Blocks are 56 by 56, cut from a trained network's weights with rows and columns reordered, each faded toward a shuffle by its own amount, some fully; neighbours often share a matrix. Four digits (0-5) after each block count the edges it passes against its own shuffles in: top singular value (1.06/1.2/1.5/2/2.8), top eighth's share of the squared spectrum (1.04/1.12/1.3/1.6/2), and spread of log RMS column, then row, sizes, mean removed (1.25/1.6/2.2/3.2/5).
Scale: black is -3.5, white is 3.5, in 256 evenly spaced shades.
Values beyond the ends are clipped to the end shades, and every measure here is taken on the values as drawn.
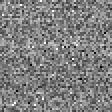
1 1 0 0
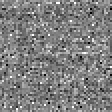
1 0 0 0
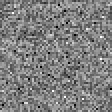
0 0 0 0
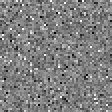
0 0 0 0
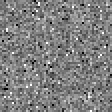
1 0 0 0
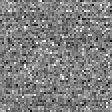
2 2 1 0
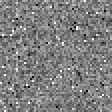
1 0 0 0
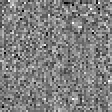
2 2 0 1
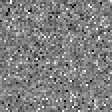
0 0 0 0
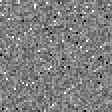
0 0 0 0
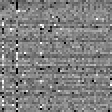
3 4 2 1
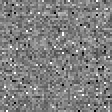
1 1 1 0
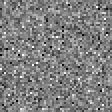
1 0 0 0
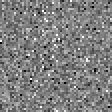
0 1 0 0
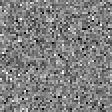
2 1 0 0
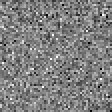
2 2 0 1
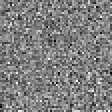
2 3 1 1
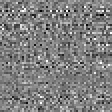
4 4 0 3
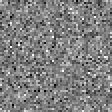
2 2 0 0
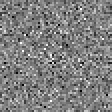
3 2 0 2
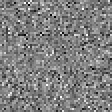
3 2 0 2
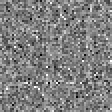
1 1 0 0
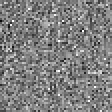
1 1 0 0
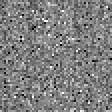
1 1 0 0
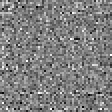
2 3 1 2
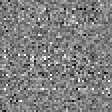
2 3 1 2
